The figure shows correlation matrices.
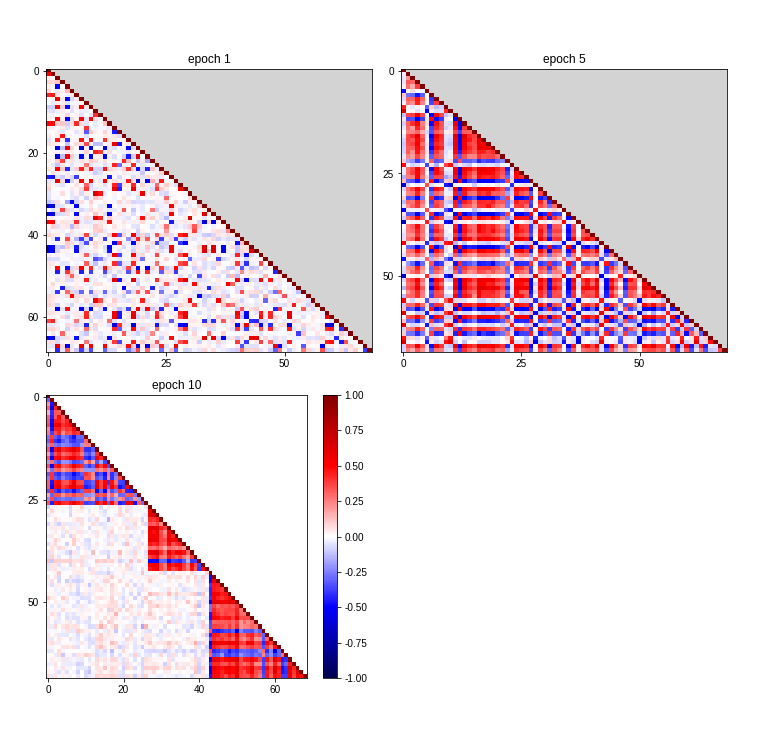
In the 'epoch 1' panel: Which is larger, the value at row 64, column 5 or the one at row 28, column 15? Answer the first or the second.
the first
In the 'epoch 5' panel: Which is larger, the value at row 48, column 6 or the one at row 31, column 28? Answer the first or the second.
the second
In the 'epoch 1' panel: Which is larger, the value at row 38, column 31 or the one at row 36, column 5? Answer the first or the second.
the first
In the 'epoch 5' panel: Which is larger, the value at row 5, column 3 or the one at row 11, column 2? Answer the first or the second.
the second
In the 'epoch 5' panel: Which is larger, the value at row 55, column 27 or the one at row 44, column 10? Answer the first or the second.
the second
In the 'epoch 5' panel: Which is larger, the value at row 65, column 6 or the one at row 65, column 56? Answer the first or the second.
the second
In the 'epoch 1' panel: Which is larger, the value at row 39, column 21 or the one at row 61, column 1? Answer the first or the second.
the second
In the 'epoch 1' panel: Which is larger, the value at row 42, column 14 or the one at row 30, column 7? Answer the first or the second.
the second
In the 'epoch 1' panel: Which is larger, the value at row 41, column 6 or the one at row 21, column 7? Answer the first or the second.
the first
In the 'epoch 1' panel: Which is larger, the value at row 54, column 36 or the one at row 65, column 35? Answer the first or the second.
the second
